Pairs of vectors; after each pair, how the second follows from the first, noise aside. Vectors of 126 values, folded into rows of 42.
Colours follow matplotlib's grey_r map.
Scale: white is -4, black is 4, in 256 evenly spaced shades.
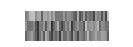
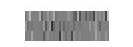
partly zeroed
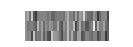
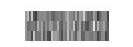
copied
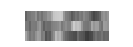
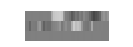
partly zeroed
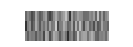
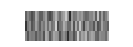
copied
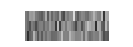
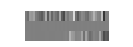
partly zeroed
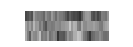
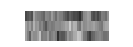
copied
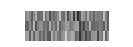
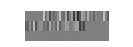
partly zeroed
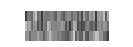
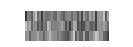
copied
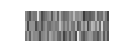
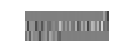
partly zeroed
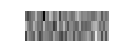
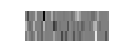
partly zeroed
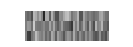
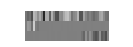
partly zeroed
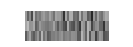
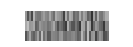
copied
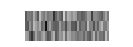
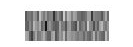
copied
